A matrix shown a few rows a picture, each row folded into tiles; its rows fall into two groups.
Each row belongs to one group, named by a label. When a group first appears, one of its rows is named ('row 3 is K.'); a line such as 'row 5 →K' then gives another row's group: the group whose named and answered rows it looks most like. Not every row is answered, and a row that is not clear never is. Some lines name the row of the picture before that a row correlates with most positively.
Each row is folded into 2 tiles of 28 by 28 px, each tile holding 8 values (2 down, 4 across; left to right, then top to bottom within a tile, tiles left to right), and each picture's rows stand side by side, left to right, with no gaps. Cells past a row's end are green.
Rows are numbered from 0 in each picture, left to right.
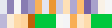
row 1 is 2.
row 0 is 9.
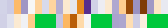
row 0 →9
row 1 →2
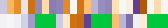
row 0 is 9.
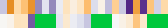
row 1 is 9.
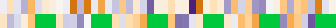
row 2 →2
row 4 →2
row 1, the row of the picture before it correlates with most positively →1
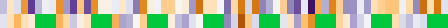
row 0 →2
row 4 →9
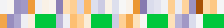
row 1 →9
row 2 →2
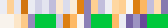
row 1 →2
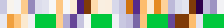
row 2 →9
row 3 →2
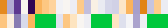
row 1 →2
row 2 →9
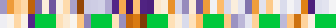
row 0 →9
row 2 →2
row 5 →2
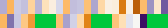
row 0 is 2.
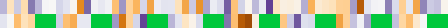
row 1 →2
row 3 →9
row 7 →2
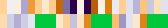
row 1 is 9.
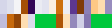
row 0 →2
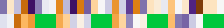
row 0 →2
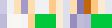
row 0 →9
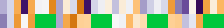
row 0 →9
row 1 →2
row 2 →2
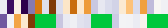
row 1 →9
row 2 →9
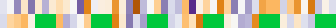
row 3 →9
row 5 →9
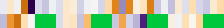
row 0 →2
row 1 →9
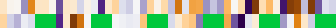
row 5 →9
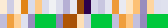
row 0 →2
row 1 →2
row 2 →2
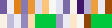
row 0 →9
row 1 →9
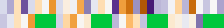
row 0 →9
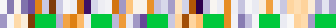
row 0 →9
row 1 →2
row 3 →2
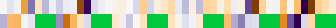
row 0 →2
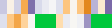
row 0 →2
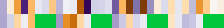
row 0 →9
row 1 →2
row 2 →9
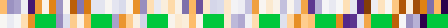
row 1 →9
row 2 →2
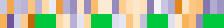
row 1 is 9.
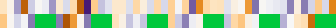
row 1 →2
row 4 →2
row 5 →9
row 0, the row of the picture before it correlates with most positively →1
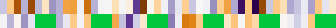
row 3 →9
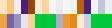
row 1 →2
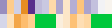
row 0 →2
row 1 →2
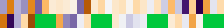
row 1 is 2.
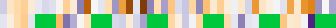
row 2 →9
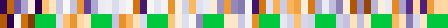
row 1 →2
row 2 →2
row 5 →9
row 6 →9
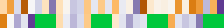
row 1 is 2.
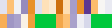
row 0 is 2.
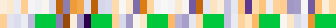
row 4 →9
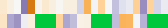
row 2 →2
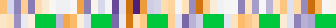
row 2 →9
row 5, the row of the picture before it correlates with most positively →0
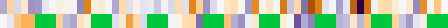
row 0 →2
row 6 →9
